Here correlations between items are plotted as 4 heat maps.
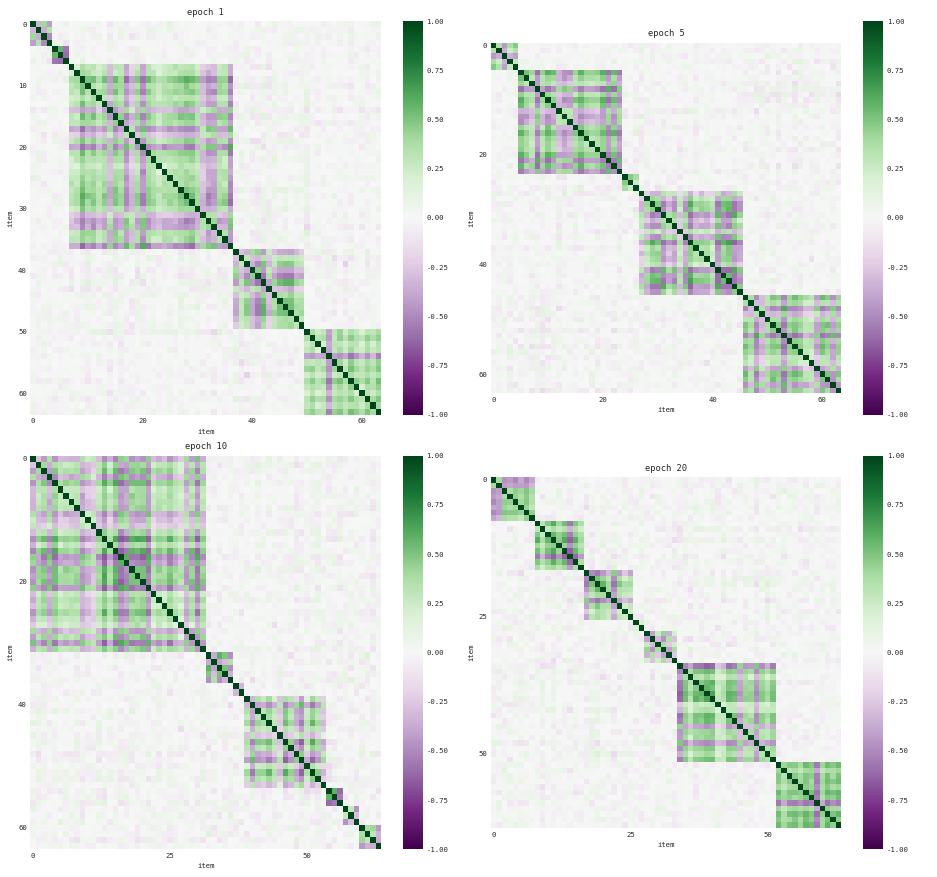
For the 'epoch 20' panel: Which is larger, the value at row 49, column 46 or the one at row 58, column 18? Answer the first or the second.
the first
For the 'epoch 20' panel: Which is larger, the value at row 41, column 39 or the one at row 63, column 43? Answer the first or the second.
the first
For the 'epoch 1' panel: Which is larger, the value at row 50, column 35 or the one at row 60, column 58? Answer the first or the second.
the second
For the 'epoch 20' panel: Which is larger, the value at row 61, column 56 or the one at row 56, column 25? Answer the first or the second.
the first
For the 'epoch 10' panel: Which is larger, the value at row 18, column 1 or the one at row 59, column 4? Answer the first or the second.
the first
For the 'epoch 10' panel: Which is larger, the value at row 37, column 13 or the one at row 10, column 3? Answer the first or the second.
the second
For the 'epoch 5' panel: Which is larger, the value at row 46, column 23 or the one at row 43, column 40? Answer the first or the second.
the second
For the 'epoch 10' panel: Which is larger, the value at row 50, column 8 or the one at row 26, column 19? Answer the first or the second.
the second
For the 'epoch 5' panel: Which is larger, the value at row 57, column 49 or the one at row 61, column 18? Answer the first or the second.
the second
